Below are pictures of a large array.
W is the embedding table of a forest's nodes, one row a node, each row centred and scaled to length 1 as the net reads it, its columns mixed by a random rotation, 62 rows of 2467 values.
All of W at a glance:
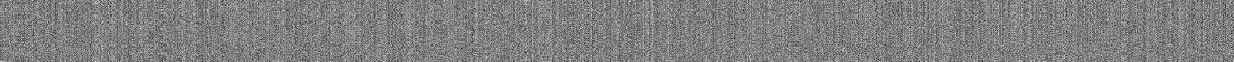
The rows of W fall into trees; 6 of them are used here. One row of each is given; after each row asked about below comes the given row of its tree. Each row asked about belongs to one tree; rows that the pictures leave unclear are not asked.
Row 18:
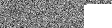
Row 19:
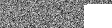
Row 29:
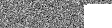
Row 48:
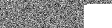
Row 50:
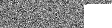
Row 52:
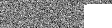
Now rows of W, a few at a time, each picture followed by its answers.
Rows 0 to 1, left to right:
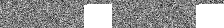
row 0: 50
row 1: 48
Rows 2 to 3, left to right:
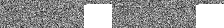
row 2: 18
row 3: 18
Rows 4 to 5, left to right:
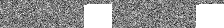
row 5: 52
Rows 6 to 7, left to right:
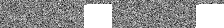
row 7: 52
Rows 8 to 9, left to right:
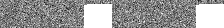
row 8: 18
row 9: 19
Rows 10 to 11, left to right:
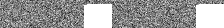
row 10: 19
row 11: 18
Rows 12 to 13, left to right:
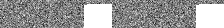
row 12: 52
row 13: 52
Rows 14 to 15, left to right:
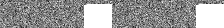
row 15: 18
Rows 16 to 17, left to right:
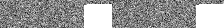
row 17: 50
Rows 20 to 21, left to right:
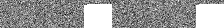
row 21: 50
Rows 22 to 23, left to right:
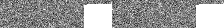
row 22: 50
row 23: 50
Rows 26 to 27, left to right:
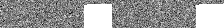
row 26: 52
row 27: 50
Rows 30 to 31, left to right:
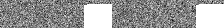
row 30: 52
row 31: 18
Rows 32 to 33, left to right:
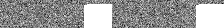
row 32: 52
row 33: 18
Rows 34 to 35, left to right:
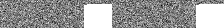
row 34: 52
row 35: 48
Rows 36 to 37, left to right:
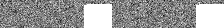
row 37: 52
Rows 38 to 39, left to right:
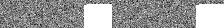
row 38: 18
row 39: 48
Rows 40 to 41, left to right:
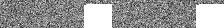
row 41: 52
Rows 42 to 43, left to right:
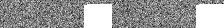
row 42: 52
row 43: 18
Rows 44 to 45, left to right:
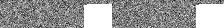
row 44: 50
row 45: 50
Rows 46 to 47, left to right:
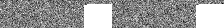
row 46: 50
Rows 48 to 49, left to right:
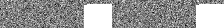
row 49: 29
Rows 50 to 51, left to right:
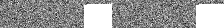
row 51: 48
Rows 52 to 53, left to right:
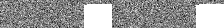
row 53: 29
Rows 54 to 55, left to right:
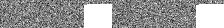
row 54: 52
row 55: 18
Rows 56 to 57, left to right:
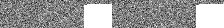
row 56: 50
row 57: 50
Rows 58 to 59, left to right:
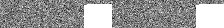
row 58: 18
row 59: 50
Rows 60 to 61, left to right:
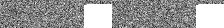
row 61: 18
